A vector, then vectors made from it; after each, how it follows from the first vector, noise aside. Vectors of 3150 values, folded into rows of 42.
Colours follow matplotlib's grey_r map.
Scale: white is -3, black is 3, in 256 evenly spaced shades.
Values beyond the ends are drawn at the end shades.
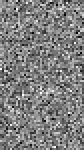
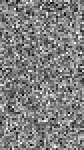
sign-scrambled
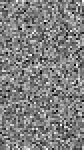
wrapped around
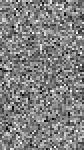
sign-scrambled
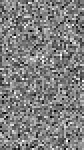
reversed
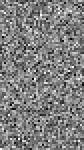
wrapped around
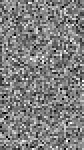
reversed
